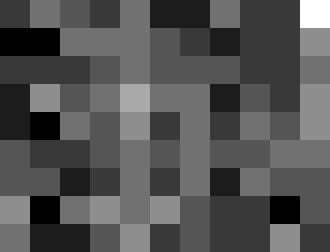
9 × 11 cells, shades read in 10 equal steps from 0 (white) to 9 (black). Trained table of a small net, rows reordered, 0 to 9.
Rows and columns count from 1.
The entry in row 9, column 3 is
8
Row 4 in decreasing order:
8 8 7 6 6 5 5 5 4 4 3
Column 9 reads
7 7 7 6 5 6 5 7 7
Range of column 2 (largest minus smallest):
5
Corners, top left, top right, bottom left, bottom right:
7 0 5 7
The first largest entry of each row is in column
6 1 1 1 2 2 3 2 2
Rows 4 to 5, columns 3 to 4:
6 5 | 5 6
